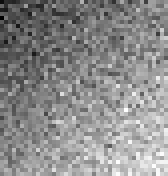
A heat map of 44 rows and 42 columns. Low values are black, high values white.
The texture is fine-grained noise. The ninth with the lowest average is the top left. There is an overall slope up to the bottom right. The values follow a bell shape. Neither half mirrors the other. No single row or column stands out from its neighbours.
